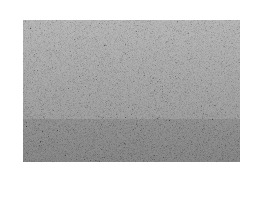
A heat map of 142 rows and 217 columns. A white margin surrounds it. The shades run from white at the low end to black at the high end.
There is an overall slope up to the bottom. On average the colour sits 40% of the way up the scale. A horizontal seam about 70% of the way down splits the table, and the bottom part is higher.
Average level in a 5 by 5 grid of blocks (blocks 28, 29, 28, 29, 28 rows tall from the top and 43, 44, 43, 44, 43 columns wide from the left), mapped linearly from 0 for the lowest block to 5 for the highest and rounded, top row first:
00000 | 11111 | 22222 | 33333 | 55555
